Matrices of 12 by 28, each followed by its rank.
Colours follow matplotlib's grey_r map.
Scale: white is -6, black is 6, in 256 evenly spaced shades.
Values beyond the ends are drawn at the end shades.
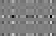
one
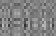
two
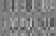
two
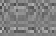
two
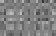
two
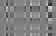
one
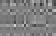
two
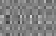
two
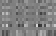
two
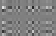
one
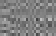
two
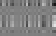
one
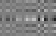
one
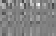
two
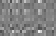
two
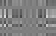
one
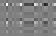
one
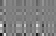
one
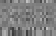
two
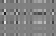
one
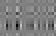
one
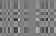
one
